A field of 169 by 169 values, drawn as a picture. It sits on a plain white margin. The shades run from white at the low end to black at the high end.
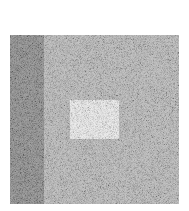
A vertical seam about 20% of the way across splits the table, and the left part is higher. Overall the values sit about 30% of the way up the scale. There are no regular stripes. The ninth with the lowest average is the centre. An odd patch, lower than its surroundings, sits in the centre.
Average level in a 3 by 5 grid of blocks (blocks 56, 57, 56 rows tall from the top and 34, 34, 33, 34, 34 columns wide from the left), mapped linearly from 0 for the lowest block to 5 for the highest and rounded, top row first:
5 2 2 2 2 | 5 2 0 2 2 | 5 2 2 2 2
